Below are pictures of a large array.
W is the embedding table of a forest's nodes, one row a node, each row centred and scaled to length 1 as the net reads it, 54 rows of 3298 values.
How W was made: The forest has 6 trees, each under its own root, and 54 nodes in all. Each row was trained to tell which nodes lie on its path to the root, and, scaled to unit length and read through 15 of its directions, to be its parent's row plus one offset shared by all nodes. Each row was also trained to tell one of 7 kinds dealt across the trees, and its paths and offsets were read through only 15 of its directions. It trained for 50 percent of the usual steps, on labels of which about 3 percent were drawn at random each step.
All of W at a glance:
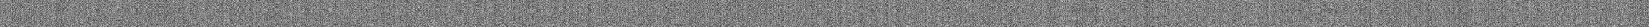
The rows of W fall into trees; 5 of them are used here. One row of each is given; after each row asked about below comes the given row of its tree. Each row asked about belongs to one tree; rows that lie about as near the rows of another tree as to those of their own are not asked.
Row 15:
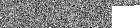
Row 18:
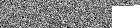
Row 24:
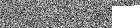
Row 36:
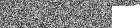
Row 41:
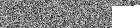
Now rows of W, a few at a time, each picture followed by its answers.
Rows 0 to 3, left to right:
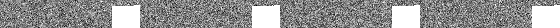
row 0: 41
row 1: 15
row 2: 36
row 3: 15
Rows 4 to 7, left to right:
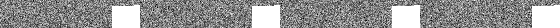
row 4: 18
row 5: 41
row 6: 36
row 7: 24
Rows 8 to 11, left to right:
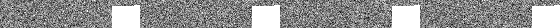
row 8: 15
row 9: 24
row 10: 18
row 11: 24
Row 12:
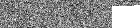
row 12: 36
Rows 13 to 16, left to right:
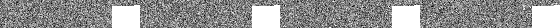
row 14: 15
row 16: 24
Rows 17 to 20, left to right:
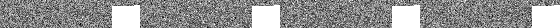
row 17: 15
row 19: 18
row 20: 24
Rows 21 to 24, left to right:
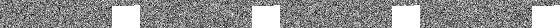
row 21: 24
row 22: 41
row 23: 24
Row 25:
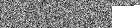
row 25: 41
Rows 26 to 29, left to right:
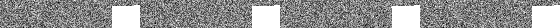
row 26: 36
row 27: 15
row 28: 41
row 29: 36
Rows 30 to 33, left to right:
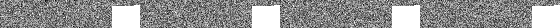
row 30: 41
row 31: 36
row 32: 15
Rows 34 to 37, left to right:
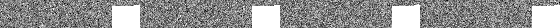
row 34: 41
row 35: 15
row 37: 18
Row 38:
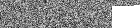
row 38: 41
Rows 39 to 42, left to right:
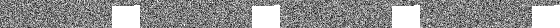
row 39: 15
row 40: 18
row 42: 24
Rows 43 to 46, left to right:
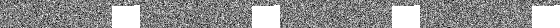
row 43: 15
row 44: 18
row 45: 15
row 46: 15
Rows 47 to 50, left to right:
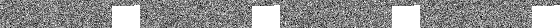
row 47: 24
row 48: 24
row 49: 36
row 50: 36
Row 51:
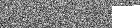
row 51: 18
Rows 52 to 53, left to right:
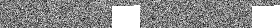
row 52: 18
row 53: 41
